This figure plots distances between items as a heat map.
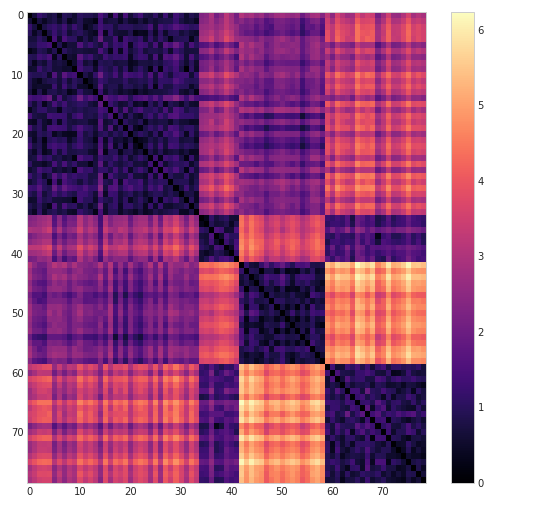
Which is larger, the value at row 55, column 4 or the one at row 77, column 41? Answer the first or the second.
the first
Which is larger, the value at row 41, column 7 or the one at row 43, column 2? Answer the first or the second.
the second
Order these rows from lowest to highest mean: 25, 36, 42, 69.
25, 69, 36, 42
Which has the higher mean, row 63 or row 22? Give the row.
63
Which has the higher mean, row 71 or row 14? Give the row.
71
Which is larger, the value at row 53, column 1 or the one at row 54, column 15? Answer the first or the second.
the first
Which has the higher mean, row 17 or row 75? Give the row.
75
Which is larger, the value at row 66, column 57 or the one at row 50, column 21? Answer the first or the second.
the first
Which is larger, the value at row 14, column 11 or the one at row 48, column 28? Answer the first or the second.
the second
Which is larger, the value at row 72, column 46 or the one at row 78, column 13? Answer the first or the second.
the first
